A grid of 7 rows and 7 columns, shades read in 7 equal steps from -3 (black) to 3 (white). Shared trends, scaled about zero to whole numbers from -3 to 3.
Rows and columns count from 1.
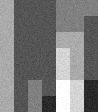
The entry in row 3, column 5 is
1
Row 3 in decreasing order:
1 1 1 -1 -1 -1 -1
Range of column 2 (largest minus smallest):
0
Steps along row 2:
down same same up same down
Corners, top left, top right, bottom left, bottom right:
1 0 1 -2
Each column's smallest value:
1 -1 -1 -2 0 0 -2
